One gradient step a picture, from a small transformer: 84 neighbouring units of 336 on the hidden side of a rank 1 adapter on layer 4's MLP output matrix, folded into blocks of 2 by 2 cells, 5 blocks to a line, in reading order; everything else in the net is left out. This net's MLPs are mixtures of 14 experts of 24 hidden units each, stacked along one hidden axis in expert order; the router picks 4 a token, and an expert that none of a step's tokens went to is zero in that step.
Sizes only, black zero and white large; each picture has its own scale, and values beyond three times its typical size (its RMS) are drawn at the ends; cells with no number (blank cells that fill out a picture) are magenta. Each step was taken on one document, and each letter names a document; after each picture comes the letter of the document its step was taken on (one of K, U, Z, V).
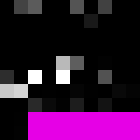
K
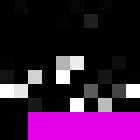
K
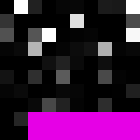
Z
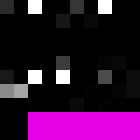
K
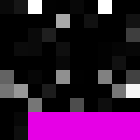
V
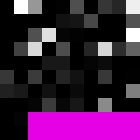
Z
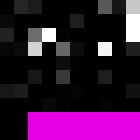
Z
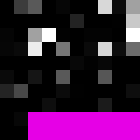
Z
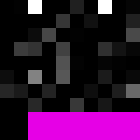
K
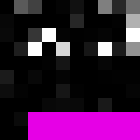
Z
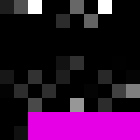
K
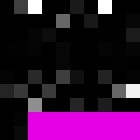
V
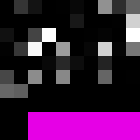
Z
